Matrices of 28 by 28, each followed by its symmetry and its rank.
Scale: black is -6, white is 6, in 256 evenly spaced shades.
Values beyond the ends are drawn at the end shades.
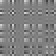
symmetric, rank one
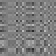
neither, rank two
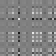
symmetric, rank one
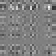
neither, rank two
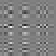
neither, rank one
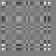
symmetric, rank one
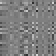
neither, rank two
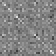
symmetric, rank five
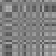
symmetric, rank one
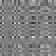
neither, rank two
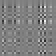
neither, rank one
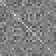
symmetric, rank five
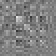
symmetric, rank three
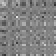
symmetric, rank three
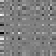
neither, rank two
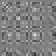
symmetric, rank three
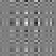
neither, rank one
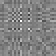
symmetric, rank three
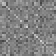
symmetric, rank five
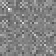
symmetric, rank five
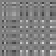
symmetric, rank one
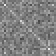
symmetric, rank five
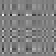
neither, rank one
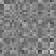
symmetric, rank three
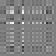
symmetric, rank one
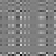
neither, rank one
